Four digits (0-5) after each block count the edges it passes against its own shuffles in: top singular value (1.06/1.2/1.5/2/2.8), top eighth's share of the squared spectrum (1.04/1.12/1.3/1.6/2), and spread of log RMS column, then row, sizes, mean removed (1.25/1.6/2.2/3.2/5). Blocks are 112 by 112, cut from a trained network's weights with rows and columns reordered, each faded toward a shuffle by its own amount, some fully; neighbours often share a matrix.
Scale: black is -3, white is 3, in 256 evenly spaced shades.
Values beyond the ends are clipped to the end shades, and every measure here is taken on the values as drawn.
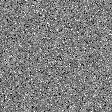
0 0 0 0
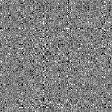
4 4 3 3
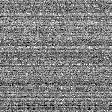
4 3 1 2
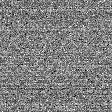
3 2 0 0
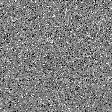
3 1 0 1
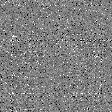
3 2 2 2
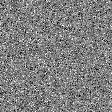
1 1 0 0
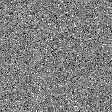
0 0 0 0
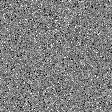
0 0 0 0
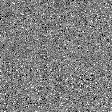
2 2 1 2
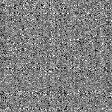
3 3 1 3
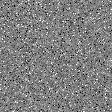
1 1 0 0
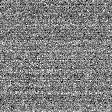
3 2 0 1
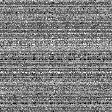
5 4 2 3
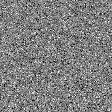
2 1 0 1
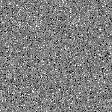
2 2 1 0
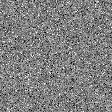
1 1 0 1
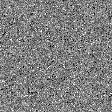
2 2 0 2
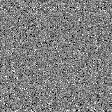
2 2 0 2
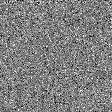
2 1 0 1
